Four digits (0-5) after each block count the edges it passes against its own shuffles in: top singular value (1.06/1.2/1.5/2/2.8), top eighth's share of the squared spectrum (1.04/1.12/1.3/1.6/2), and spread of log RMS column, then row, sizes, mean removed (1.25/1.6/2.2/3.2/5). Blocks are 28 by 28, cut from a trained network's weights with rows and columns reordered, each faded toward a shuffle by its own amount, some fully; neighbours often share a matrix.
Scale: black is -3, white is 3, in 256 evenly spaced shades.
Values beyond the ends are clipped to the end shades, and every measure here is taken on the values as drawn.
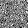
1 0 0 0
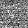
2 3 2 0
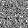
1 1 0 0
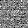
2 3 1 0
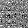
2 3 1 0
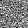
2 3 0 1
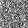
0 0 0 0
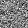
0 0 0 0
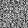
2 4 1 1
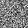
0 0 0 0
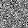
1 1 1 0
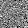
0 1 0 0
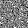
0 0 0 0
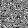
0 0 0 0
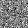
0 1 0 0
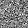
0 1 0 0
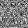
2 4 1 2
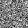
1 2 1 0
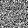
1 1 0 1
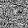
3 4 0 1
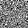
2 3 1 1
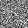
1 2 0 1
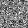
2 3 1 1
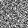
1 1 0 0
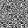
3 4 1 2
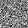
0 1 0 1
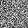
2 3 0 0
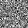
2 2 0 0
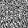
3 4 1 1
